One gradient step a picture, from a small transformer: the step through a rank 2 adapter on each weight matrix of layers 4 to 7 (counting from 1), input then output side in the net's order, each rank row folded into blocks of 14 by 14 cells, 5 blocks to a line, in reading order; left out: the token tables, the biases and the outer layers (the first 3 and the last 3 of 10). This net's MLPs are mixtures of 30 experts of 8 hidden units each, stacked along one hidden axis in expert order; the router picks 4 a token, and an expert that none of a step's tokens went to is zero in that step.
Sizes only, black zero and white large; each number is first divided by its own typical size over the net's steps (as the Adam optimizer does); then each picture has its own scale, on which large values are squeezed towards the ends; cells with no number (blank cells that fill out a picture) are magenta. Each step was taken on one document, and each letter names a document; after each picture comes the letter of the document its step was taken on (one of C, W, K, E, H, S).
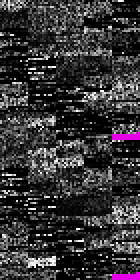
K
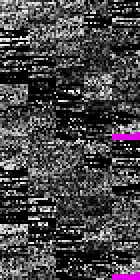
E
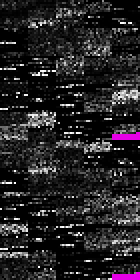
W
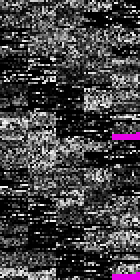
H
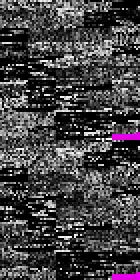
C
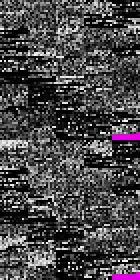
E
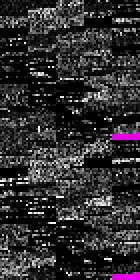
K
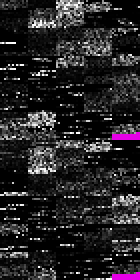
W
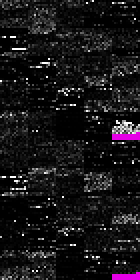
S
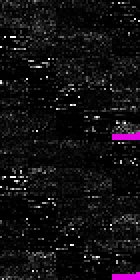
S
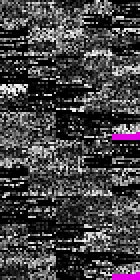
E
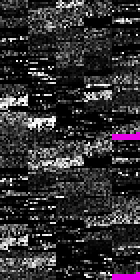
K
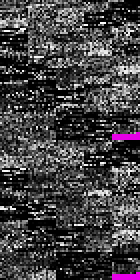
C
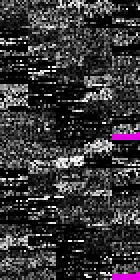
K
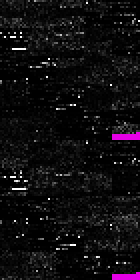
S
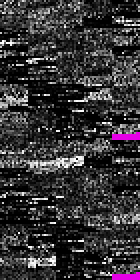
K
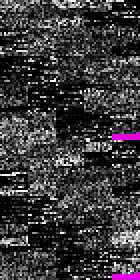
H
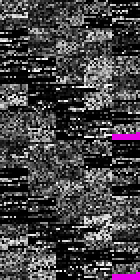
E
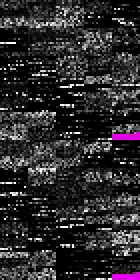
W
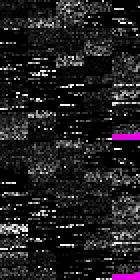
W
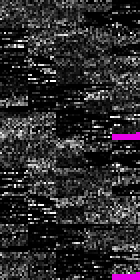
H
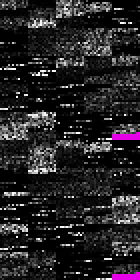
W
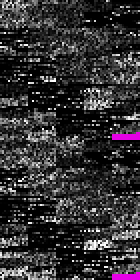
H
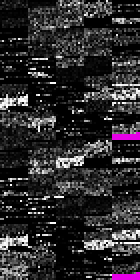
K
